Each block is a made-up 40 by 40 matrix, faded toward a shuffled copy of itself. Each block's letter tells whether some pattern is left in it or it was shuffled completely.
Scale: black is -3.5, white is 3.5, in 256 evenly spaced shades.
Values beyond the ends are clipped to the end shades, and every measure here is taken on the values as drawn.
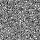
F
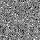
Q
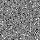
F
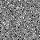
F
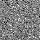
Q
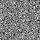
F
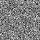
Q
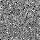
F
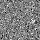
Q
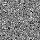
Q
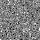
Q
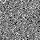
Q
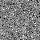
F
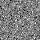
F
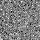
Q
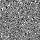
Q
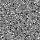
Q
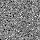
F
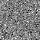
Q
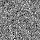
F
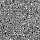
F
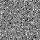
Q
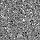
Q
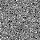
F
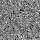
F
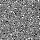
F
